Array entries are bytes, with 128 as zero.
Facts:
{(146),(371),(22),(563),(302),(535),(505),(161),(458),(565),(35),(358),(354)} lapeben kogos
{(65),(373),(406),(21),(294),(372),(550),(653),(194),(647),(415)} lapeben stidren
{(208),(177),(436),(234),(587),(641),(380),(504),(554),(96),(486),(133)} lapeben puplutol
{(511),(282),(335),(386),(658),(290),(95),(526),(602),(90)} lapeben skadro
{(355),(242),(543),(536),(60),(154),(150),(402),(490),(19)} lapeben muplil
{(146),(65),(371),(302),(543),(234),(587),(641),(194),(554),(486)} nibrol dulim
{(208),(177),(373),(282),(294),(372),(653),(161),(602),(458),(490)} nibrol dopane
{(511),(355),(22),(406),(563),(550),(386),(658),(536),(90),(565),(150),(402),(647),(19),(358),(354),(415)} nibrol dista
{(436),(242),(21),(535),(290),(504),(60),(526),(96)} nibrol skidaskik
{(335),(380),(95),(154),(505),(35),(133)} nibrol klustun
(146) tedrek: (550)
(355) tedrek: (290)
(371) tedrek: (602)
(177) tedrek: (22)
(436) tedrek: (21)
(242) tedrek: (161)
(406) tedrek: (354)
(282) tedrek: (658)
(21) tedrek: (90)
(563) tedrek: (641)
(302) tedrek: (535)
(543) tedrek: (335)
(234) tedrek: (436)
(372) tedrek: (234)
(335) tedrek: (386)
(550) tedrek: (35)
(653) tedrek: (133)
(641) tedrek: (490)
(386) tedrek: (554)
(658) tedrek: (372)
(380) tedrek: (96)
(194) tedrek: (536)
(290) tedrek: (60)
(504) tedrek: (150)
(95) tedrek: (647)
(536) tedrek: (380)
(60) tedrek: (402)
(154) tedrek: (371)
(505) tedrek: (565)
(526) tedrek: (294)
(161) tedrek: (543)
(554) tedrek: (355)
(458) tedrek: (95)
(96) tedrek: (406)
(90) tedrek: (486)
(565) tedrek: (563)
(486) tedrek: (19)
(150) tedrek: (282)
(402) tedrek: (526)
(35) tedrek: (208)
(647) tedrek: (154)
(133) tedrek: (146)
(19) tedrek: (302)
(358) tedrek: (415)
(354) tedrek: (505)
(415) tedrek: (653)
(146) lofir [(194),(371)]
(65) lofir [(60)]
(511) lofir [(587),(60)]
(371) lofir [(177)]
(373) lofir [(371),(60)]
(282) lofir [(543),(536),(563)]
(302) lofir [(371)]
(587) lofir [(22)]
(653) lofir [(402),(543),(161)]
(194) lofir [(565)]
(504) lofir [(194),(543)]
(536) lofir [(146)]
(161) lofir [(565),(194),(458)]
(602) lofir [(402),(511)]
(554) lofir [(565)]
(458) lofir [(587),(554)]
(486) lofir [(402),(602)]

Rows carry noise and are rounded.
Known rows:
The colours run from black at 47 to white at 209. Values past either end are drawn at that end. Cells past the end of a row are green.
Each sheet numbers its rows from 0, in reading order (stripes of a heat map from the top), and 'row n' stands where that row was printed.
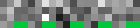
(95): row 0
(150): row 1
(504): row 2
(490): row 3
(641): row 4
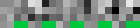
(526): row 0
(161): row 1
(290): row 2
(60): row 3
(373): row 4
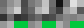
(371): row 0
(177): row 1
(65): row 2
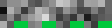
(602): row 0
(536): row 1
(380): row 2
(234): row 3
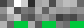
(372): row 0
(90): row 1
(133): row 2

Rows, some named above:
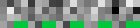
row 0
(194)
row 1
(90)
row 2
(21)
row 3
(294)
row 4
(373)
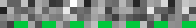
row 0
(543)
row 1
(90)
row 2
(372)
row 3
(511)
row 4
(22)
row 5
(282)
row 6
(60)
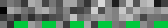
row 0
(486)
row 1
(146)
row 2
(658)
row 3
(21)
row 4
(19)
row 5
(565)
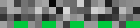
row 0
(146)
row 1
(535)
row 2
(653)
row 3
(302)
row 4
(602)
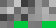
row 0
(436)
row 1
(402)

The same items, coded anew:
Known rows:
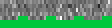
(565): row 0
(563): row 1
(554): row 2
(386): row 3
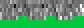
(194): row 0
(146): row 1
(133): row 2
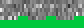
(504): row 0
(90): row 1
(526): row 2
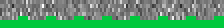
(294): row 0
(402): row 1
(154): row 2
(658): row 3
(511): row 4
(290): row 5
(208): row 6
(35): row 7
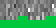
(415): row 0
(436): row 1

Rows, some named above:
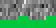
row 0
(386)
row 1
(146)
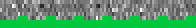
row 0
(22)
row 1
(282)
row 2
(536)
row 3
(373)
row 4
(486)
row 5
(587)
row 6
(565)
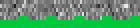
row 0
(335)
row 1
(602)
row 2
(60)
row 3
(146)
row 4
(19)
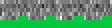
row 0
(536)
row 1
(194)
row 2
(543)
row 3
(653)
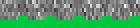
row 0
(458)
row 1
(372)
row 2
(21)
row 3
(150)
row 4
(22)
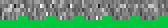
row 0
(302)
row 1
(22)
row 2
(490)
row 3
(65)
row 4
(90)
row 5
(535)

